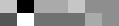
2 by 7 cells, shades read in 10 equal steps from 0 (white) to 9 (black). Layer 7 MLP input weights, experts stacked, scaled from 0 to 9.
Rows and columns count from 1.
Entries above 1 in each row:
7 6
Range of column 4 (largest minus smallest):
2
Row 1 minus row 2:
-4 9 -2 -2 -3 1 0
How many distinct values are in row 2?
5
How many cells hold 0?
1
